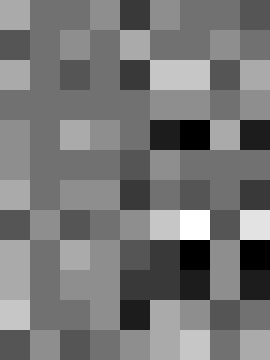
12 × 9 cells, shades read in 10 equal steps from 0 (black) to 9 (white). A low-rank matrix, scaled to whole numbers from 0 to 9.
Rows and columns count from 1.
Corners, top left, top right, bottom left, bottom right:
6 3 3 6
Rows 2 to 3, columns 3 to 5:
5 4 6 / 3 4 2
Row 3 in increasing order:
2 3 3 4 4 6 6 7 7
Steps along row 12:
up down up up up up down up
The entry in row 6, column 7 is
4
